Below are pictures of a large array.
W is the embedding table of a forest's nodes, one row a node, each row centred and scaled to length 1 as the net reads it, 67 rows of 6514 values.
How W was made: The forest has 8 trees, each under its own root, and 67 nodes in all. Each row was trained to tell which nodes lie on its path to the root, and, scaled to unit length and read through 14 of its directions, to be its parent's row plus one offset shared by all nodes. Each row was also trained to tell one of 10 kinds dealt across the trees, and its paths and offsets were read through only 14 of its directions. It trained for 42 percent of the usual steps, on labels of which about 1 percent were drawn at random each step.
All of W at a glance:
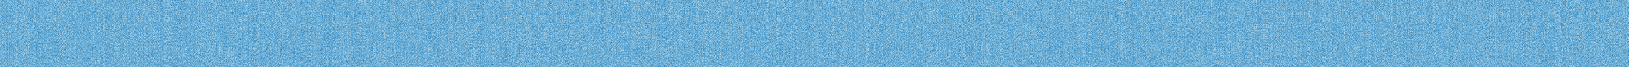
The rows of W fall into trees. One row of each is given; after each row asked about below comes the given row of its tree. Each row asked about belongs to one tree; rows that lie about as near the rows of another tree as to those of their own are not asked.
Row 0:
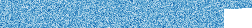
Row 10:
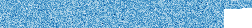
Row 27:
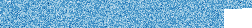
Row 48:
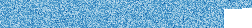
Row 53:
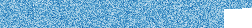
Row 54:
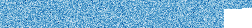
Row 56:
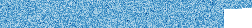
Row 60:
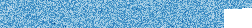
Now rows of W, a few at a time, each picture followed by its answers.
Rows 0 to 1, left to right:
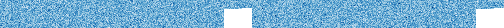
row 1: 0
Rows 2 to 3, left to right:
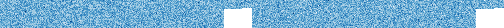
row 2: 10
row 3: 10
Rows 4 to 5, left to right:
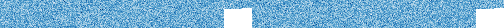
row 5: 27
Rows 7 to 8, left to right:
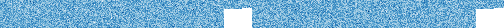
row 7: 48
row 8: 54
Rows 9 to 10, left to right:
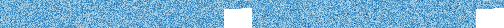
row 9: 0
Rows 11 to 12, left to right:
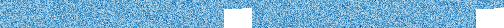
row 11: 54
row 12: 48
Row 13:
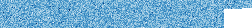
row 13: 48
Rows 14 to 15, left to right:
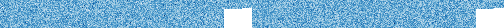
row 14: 48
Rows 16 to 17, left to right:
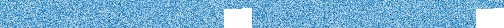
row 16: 54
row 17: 0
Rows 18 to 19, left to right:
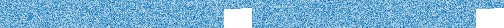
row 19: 0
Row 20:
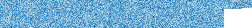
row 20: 0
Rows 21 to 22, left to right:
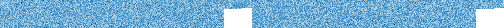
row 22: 53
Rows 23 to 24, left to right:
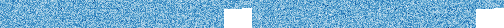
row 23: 48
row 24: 10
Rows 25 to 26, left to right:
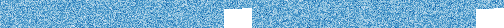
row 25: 60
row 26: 27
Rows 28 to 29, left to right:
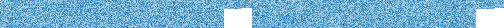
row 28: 0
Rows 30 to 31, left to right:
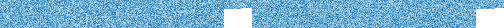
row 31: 56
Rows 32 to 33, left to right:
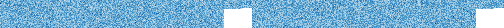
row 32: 10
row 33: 0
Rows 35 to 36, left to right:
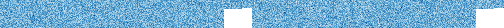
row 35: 60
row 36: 27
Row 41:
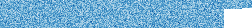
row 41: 56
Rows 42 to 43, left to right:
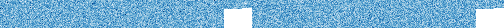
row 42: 48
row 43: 10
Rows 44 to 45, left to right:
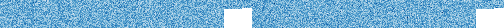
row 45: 48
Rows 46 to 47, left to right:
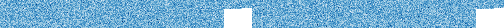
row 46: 0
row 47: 54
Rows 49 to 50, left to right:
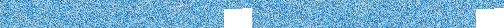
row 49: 53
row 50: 53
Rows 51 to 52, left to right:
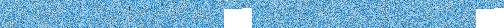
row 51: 56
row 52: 10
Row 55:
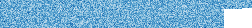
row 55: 56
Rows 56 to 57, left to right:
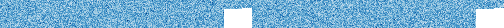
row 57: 10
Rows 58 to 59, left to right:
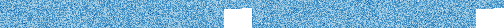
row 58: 10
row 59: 0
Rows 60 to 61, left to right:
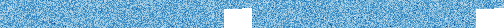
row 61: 54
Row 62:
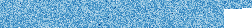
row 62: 48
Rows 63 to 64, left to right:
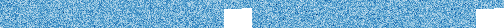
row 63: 27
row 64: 53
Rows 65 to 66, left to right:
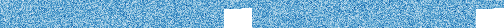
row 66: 10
